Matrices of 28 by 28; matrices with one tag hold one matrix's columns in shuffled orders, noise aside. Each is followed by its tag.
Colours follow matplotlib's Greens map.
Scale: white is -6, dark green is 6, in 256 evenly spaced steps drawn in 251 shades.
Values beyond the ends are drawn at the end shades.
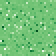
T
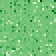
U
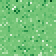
U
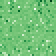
U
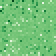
U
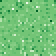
U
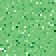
T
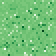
T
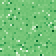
T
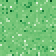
U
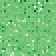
U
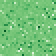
T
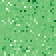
U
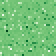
T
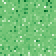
U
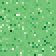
T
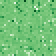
U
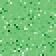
T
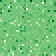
U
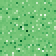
T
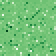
T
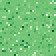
T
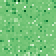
U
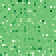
U
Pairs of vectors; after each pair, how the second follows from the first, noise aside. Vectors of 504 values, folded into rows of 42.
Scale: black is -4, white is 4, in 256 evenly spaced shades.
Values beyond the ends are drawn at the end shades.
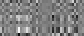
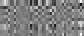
wrapped around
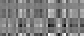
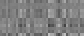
shrunk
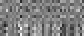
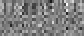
wrapped around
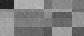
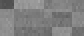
shrunk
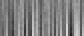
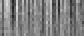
reversed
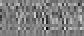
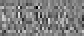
reversed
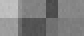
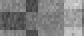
wrapped around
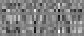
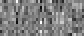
wrapped around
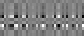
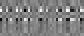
reversed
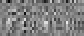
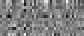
wrapped around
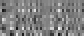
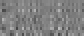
shrunk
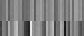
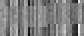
wrapped around
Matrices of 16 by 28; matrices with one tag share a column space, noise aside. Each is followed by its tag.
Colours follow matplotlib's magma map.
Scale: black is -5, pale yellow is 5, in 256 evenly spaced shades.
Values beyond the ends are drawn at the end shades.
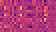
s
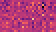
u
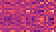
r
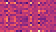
r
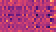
s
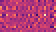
s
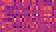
s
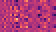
s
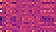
r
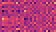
r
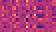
s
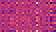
r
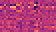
u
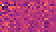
u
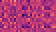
s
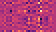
r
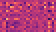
u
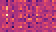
s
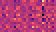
s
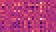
u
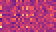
s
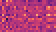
s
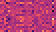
r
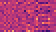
r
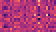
s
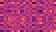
r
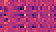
s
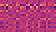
u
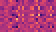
s
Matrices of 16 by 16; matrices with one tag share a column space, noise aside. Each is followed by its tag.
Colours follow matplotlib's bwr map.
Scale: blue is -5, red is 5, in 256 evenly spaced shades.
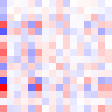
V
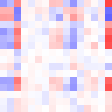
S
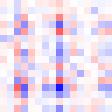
V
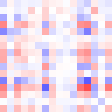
V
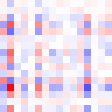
V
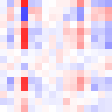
S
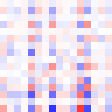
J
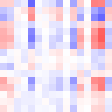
S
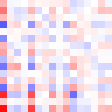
J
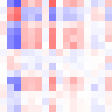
S
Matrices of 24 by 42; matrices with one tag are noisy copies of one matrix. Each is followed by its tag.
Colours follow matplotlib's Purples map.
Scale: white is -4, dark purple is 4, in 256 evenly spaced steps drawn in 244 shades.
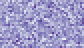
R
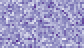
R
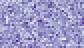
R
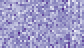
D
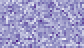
R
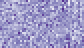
D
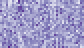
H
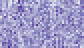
H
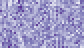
H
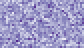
R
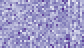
D
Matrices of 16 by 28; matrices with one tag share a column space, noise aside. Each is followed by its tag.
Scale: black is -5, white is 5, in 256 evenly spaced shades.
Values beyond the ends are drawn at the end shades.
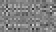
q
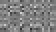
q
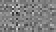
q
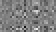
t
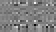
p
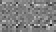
p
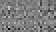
t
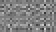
q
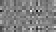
t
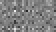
t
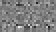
p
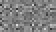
q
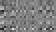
t
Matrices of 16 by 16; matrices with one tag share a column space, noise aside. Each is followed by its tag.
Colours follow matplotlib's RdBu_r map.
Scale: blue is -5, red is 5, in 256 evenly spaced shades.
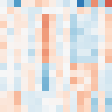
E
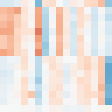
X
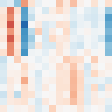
X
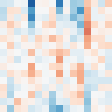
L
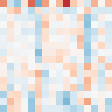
E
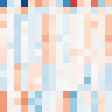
E
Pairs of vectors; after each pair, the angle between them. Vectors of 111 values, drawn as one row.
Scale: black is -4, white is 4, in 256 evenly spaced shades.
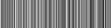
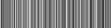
nearly parallel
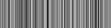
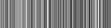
nearly opposite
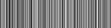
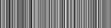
nearly parallel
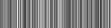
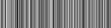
partly opposed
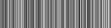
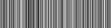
partly aligned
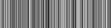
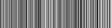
orthogonal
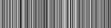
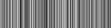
nearly parallel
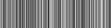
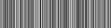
orthogonal
